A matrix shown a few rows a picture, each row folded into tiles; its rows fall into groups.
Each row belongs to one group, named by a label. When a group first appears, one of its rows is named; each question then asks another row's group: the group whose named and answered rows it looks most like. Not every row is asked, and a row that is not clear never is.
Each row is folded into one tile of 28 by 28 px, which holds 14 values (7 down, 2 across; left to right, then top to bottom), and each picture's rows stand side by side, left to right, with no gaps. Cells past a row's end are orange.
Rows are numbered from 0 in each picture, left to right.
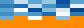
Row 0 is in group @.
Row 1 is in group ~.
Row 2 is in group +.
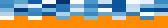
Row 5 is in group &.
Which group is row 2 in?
@
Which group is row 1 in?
~
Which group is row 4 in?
@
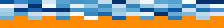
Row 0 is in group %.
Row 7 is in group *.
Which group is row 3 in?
~
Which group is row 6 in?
@
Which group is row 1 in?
+
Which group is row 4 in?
%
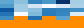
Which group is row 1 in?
%
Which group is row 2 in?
%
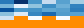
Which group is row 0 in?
*
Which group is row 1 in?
~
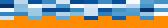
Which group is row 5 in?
*
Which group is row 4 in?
%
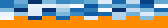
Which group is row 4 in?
@
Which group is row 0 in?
+
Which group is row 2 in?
%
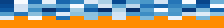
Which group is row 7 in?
+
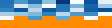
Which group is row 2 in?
@
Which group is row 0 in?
+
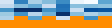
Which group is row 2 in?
@
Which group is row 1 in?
&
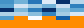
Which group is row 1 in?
~
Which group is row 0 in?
*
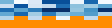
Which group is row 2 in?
@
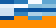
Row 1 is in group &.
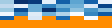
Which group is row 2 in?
*
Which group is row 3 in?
~
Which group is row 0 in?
&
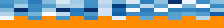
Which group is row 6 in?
%
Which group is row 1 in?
*
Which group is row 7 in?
~
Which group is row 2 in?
&
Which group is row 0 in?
+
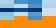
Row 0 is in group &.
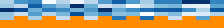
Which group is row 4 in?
%
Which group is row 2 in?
~
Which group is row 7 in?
%
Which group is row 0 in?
&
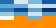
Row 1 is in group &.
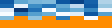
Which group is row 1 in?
@
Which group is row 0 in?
+
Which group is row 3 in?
@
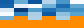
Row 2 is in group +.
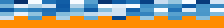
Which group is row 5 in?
@
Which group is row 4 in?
%
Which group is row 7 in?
@
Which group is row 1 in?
&
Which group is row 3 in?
*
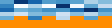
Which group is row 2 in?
+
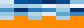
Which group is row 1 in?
*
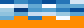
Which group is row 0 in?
%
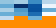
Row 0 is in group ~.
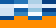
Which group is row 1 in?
&
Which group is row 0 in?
%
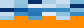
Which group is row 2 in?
~
